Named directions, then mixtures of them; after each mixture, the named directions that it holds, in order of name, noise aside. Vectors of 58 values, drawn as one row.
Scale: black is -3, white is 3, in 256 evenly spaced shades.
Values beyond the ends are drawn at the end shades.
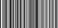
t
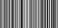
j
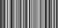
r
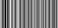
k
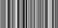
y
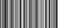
k, r, t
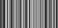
r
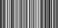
j, r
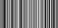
j, k, r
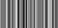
y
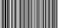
k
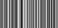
j, y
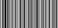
k, t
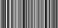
k, r, y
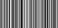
j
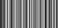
r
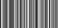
j, r, t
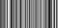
r, y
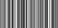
j, y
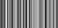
r, y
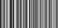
k, r, t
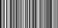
k, r, y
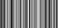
r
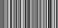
j, r, y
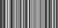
r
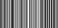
j, r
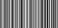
j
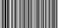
k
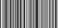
t
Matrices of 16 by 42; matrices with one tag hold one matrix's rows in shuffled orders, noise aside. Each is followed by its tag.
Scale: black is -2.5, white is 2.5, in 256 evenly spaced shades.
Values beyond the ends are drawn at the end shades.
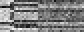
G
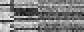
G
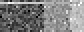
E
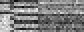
G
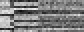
G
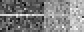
E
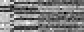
G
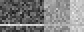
E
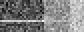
E
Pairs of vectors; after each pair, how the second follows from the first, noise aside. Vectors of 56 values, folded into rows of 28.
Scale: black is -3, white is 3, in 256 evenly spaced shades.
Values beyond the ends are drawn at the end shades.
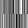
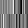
sign-scrambled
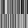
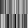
shuffled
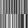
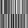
reversed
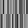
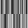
shuffled
